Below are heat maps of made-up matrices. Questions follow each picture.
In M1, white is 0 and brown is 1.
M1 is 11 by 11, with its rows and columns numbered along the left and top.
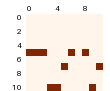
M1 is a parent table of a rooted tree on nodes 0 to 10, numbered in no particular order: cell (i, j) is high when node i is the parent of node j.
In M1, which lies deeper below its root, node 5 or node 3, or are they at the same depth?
node 3
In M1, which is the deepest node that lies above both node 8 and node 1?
5
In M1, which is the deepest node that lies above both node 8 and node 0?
5
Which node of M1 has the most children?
5
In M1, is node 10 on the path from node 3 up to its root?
yes
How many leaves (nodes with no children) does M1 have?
8
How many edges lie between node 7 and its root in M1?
0
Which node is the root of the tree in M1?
7
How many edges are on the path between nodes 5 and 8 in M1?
1
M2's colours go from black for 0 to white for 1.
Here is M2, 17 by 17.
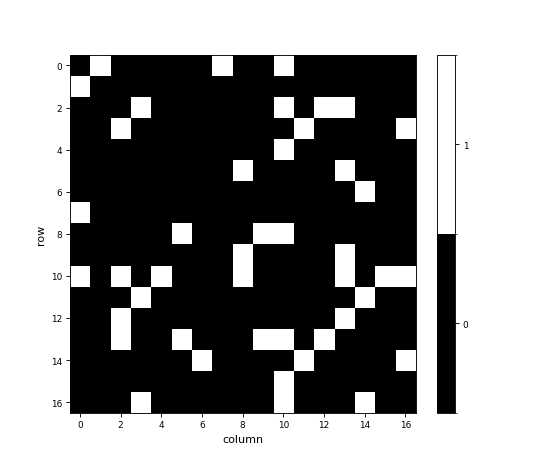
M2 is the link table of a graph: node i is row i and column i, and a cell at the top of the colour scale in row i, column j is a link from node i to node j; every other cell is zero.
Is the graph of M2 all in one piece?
yes
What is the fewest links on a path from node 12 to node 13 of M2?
1
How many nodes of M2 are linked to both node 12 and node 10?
2
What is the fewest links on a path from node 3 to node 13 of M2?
2
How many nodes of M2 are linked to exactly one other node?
5
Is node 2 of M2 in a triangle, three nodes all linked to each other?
yes
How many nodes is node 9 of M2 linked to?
2
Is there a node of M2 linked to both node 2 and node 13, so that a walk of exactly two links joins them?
yes
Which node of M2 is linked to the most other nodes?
node 10
